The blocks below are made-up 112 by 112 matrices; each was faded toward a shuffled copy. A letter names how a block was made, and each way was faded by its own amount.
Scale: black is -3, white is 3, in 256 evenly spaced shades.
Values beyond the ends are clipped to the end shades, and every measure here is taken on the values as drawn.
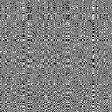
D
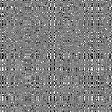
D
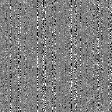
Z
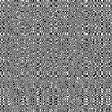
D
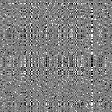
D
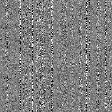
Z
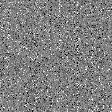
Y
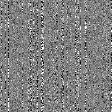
Z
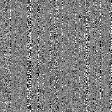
Z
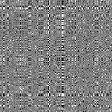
D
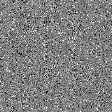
Y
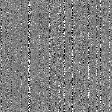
Z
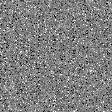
Y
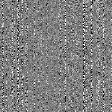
Z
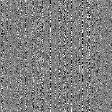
Z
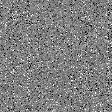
Y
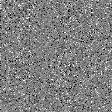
Y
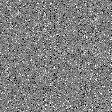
Y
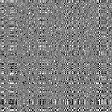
D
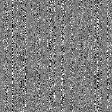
Z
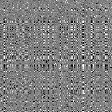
D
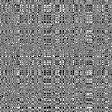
D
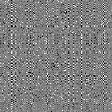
D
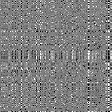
D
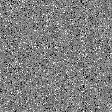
Y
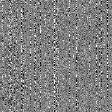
Z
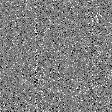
Y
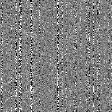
Z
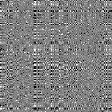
D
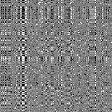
D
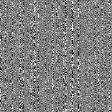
Z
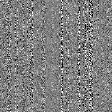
Z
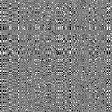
D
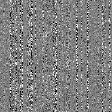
Z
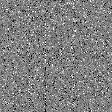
Y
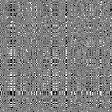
D
